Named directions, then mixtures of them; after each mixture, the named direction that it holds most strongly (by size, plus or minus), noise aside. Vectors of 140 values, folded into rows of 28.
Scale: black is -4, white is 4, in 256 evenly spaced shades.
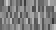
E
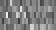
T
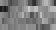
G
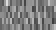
E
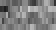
G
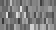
T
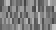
E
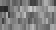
G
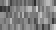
G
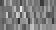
T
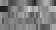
G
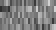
E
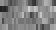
G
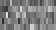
T
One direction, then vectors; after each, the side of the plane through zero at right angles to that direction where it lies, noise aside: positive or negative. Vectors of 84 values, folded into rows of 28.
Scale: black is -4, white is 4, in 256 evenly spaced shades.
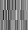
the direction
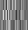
negative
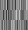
positive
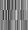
positive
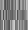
positive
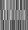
negative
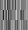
positive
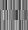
negative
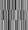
positive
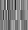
positive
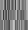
positive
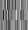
positive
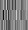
positive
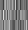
negative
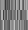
positive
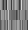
negative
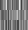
positive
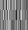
negative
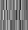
negative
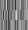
positive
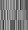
negative
